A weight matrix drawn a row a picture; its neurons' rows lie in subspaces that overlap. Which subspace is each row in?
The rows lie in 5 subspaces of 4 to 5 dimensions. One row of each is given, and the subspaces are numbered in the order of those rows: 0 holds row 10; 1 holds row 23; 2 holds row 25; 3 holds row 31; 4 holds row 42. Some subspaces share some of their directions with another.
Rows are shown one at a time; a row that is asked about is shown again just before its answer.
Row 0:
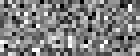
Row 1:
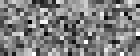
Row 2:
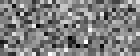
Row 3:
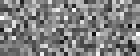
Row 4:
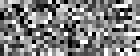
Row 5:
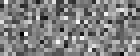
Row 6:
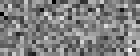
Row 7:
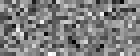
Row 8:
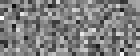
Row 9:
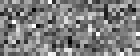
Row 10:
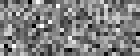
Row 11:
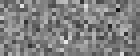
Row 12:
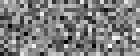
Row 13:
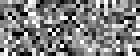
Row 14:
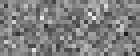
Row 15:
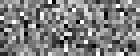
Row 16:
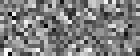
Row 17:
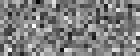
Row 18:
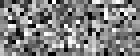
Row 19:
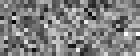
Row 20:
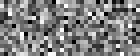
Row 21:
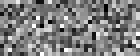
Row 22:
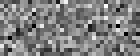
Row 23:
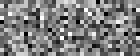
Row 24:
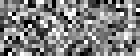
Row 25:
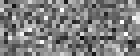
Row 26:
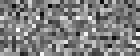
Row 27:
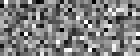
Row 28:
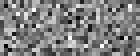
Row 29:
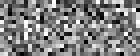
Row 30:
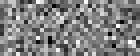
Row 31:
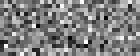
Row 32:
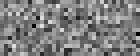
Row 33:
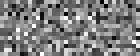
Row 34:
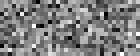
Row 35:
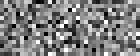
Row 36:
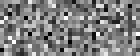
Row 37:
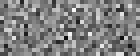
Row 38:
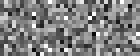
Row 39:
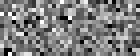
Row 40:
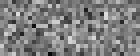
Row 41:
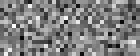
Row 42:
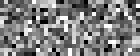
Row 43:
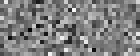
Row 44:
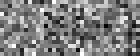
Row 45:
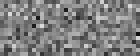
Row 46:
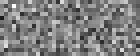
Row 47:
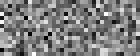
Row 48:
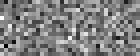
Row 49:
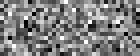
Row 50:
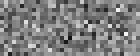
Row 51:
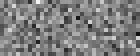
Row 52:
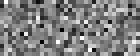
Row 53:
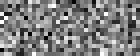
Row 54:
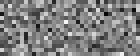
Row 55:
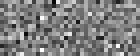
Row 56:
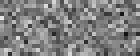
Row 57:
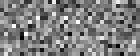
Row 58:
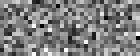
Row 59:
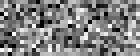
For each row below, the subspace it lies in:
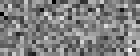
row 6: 1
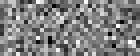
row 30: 2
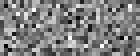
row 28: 3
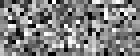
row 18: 4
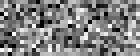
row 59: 4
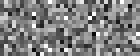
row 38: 3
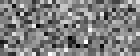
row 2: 3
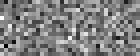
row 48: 0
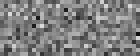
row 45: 0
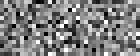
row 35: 2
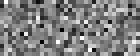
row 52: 2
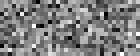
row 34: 4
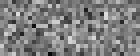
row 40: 1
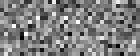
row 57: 2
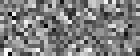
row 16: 1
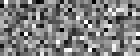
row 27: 2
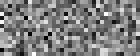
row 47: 4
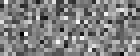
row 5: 2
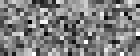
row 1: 4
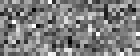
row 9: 4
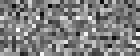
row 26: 0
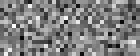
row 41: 2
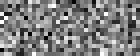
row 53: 4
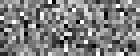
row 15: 3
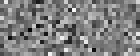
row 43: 2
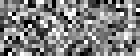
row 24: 1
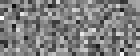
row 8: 0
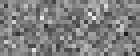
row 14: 1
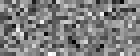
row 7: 3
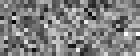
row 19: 1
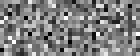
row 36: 4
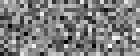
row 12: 0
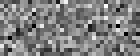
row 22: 2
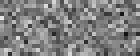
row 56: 1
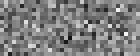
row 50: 0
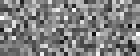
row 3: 3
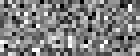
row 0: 3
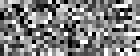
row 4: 1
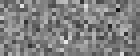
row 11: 0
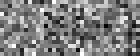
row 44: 1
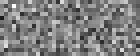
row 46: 0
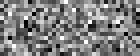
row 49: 2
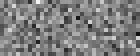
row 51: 2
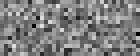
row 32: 0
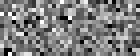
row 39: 1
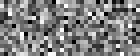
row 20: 3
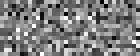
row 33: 0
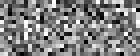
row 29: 2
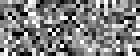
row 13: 1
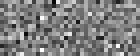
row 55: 2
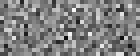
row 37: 3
